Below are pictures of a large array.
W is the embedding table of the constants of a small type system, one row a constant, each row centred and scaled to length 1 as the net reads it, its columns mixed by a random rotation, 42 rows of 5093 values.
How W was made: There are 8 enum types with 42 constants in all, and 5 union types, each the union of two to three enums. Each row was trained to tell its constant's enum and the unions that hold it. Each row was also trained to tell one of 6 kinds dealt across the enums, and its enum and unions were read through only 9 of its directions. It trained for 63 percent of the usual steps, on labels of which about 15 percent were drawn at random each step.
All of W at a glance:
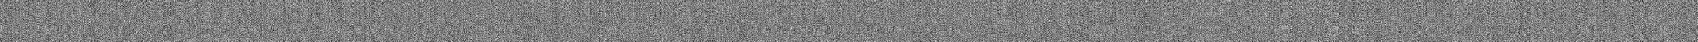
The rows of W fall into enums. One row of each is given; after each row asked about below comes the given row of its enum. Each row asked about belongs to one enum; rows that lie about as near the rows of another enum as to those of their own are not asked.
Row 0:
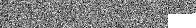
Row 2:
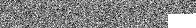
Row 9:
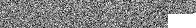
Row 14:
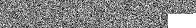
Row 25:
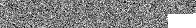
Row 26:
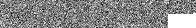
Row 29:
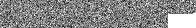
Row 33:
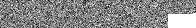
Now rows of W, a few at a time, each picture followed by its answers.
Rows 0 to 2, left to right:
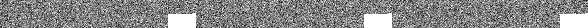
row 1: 33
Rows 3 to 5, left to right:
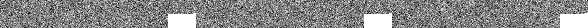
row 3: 14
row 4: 14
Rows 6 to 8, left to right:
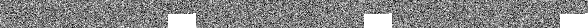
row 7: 25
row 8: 0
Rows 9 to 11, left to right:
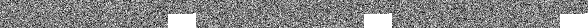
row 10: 2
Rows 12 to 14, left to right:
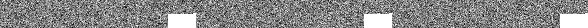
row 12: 2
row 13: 14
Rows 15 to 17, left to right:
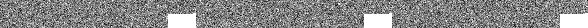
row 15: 25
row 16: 26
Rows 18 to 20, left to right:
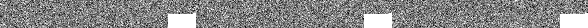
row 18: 25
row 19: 33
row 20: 2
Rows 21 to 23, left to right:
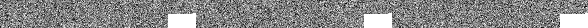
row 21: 0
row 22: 33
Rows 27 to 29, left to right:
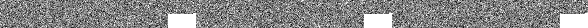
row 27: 14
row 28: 26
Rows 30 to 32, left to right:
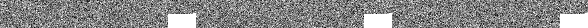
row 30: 25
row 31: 9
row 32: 29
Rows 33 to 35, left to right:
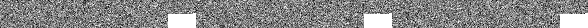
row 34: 14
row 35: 2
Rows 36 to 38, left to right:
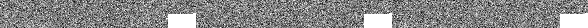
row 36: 25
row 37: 9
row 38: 0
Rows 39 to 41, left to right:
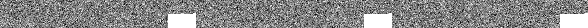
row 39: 26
